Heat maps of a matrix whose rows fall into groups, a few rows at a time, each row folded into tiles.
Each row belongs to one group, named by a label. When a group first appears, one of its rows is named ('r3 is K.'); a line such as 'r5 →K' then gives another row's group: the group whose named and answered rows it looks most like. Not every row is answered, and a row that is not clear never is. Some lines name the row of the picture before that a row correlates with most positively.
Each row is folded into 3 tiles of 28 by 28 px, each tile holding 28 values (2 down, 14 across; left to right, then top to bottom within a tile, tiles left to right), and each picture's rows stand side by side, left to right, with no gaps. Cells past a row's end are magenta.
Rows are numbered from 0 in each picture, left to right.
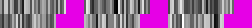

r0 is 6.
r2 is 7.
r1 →7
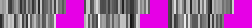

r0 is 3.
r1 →7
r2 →6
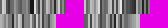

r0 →7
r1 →3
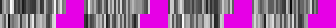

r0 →7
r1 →6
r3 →7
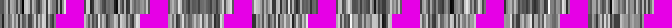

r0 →6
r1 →7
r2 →7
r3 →3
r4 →7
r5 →7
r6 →7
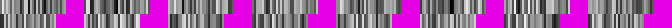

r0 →3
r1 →7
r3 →6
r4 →6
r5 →7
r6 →6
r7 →3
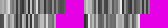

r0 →3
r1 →3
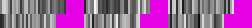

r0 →3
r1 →7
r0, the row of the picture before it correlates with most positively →1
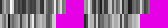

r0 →7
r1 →3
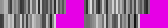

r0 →3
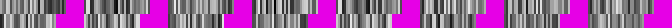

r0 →3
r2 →6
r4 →7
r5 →6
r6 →6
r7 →6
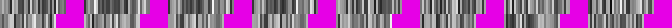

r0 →3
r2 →7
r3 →7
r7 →6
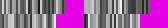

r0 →3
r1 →3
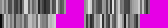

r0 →3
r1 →6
